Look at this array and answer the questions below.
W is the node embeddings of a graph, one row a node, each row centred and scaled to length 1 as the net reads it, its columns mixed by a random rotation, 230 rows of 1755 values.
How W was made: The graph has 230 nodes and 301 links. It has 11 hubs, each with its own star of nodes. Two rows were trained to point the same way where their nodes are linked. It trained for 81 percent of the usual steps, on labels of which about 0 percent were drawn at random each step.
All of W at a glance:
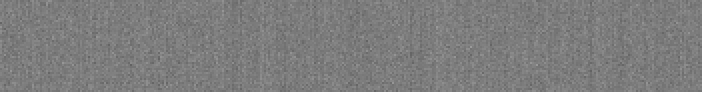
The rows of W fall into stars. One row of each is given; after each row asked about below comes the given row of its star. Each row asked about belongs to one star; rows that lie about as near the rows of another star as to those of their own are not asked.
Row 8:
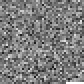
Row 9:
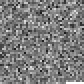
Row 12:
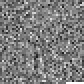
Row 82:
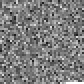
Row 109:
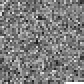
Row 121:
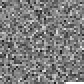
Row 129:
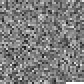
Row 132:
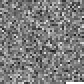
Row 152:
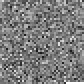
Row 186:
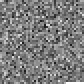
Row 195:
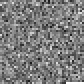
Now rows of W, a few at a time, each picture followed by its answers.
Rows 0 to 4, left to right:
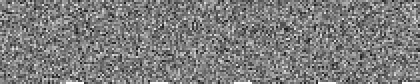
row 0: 82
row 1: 8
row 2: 132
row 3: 132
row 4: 195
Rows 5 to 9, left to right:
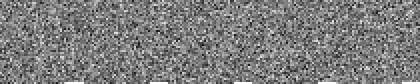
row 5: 82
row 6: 195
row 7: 12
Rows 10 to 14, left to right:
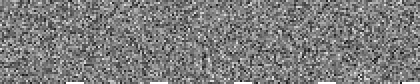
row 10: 8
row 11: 9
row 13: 121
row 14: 152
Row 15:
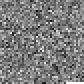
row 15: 121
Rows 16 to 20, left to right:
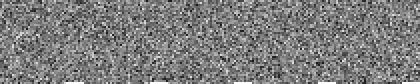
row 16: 82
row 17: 132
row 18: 195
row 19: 8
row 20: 12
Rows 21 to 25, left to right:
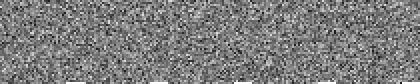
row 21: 195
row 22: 9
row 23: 152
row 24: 82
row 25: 152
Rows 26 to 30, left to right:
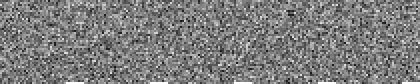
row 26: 195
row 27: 82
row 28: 132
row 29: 121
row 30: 195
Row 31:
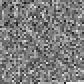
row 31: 152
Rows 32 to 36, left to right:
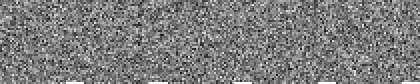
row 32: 9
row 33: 186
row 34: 12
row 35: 195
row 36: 132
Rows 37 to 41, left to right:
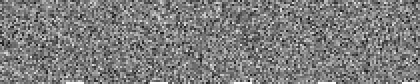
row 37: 132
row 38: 195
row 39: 82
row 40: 9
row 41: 82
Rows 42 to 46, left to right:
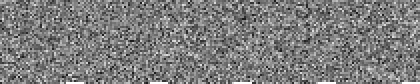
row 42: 8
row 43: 129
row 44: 186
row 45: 186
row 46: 121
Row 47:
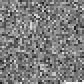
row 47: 82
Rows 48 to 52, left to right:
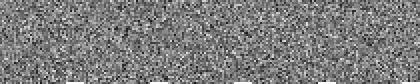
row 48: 12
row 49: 129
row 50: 195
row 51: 12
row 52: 12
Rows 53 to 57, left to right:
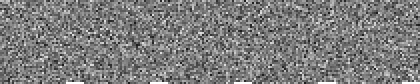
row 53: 109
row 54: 8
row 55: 195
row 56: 186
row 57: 9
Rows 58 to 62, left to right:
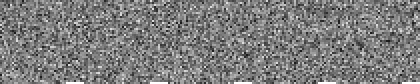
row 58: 132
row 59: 195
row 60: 132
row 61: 129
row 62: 129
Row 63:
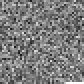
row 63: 82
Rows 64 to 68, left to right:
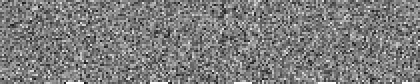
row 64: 152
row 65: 8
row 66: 186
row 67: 109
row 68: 121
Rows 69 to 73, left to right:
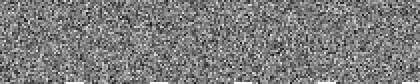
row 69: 109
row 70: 109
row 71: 12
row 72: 82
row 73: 186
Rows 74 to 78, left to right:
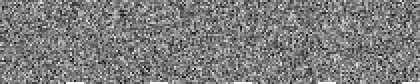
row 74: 152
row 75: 121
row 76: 9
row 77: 129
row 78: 129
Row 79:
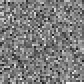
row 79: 121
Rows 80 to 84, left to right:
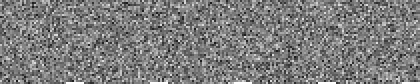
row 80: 12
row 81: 82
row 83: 12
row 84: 186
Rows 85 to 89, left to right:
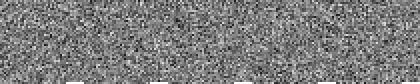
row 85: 9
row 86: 132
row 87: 152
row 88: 12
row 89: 186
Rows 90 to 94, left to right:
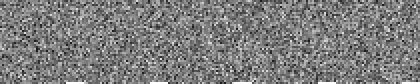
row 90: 152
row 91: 9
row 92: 186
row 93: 132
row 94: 186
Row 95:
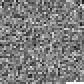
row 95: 9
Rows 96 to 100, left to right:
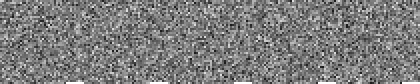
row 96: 152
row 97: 82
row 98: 109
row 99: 152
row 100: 152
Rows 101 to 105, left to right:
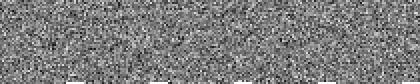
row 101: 8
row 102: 109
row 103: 186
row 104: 12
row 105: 8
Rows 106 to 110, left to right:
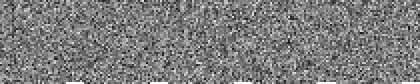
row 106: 9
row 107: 152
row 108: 132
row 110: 121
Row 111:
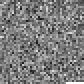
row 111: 109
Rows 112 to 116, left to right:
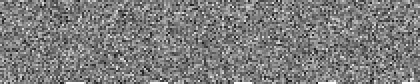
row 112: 129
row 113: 121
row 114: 12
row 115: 152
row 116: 121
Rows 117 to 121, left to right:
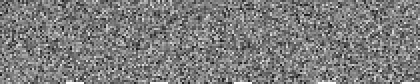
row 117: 132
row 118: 8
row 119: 129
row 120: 82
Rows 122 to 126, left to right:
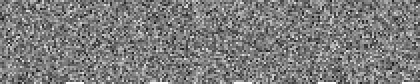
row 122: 195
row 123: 82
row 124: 9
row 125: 121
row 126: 109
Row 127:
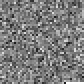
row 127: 152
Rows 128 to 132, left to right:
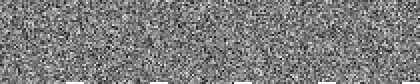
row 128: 9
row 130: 152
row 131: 8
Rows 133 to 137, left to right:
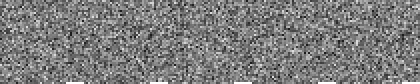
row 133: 8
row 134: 121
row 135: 9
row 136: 8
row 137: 121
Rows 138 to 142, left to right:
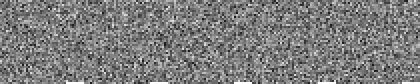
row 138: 9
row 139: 129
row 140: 121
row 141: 186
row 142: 8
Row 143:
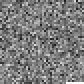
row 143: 8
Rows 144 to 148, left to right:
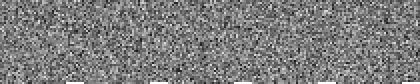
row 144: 8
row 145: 132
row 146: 12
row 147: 9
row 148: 8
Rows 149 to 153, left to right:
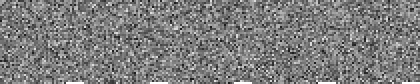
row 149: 152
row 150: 195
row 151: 129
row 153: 12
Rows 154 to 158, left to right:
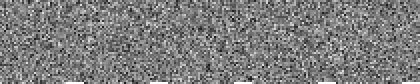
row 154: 121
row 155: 186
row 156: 132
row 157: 129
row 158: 186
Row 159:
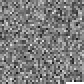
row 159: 129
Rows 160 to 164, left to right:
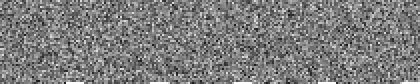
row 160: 152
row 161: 109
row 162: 109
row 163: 121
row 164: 82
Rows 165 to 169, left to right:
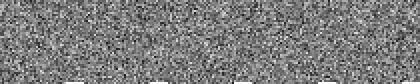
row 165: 109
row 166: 129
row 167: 8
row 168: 8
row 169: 121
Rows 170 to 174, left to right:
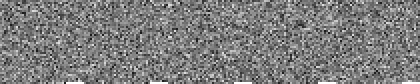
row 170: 152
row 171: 195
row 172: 12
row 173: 195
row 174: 9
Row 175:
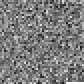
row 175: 129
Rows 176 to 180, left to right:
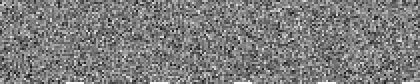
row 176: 109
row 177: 8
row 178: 121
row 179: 9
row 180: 109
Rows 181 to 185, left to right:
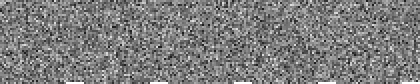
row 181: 12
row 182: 132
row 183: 9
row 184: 152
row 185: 82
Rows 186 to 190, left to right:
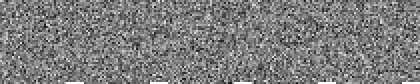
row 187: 8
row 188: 129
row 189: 12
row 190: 132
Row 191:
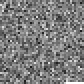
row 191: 109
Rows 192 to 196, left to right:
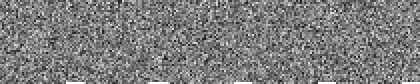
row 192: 8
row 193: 109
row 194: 152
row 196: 12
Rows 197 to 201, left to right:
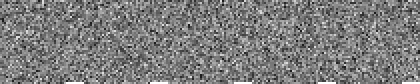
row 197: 129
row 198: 152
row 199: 132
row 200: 129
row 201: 8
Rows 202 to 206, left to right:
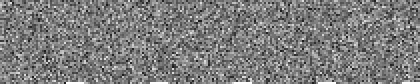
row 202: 152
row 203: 9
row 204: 82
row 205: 129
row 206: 186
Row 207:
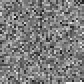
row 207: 121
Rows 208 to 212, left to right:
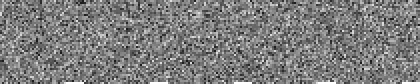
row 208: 109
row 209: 186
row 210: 121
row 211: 82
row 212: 9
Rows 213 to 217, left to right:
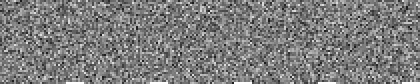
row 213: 8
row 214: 82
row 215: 152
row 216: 195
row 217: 121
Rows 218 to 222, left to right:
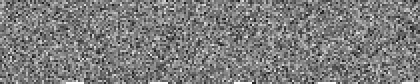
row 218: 82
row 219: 195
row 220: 8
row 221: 186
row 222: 82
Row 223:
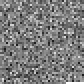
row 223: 12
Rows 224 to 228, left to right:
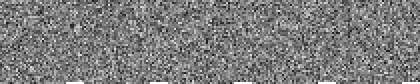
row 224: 9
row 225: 132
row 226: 129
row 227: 9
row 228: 132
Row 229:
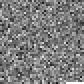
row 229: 82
